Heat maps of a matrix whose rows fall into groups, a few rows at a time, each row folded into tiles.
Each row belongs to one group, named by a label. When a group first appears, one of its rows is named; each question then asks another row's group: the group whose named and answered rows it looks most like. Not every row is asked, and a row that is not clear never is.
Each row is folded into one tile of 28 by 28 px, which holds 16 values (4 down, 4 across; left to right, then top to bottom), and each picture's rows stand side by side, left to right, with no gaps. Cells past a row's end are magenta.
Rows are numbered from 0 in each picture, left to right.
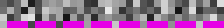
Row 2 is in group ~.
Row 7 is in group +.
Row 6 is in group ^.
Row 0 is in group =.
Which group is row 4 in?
^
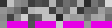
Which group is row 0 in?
=
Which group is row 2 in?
+
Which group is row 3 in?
+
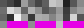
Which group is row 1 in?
+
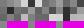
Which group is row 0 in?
^
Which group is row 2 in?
~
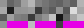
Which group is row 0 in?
^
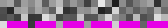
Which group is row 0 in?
^
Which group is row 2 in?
^
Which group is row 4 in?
=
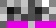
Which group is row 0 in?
~
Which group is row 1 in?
~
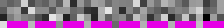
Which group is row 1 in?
=
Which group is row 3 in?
~
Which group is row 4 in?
^
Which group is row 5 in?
=
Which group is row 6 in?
+
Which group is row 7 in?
~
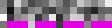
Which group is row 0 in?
~
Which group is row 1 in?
=
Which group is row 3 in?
^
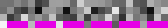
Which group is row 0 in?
=
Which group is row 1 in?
^
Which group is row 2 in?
^
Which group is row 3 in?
^
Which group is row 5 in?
~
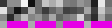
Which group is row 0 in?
=
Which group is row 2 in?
^
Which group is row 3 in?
~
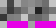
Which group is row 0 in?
^
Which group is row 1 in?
^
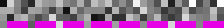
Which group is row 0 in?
=
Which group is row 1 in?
=
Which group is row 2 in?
^
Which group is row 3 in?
=
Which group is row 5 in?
+
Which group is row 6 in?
+
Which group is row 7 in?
+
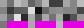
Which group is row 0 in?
~
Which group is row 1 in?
~
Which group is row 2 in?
=
